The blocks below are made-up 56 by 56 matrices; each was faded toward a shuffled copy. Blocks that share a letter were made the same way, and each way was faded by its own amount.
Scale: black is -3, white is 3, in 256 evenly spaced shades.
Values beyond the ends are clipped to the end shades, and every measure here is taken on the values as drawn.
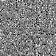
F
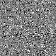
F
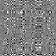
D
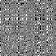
D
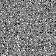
F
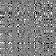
D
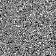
F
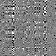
D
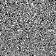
F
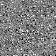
F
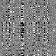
D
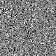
F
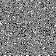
F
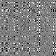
D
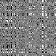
D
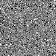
F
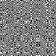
D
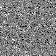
F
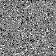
F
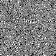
F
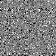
F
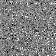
F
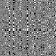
D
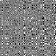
D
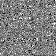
F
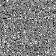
F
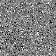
F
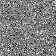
F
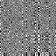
D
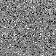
F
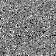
F
